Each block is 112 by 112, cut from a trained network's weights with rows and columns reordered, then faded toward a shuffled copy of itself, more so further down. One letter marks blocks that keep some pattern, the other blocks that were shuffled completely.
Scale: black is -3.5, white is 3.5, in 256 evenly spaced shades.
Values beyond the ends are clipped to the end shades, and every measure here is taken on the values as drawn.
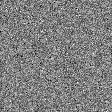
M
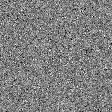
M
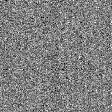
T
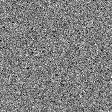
M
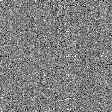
T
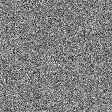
T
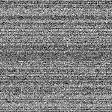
T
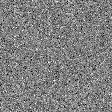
M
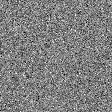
M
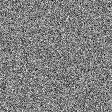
M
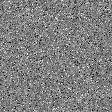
M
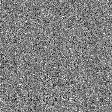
T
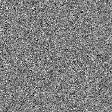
T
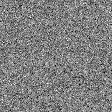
M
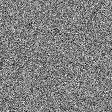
M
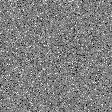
M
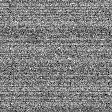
T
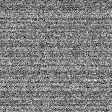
T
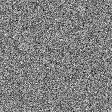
M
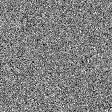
M
